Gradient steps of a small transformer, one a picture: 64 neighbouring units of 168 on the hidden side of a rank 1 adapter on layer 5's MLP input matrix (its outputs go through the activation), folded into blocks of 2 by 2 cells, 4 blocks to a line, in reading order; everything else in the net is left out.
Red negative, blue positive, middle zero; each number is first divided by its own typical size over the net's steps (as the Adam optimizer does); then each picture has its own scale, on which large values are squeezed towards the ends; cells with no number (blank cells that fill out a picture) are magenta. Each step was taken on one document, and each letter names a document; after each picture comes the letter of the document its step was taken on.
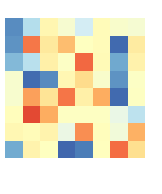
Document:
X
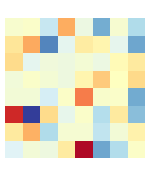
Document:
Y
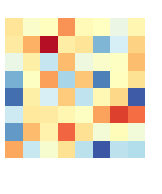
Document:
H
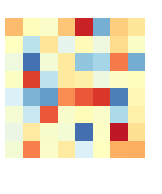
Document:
X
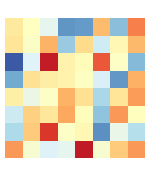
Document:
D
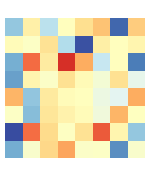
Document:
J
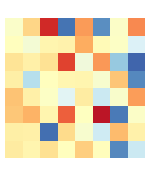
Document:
D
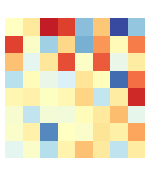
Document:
D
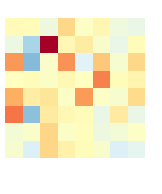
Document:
Y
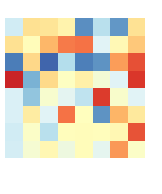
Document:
D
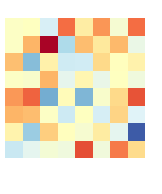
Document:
Y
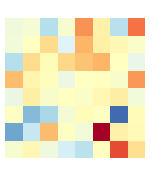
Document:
J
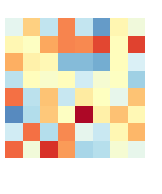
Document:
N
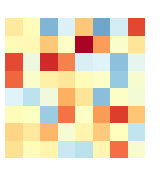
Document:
D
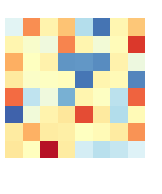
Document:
N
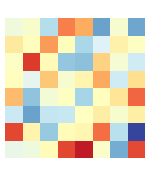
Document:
Y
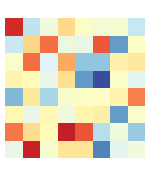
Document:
H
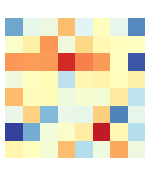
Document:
J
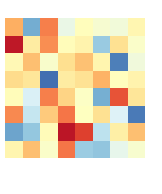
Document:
H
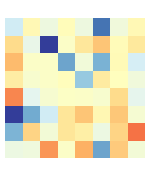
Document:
N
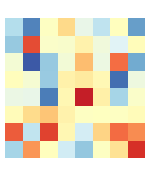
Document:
X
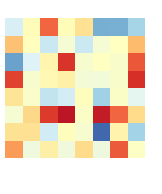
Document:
D
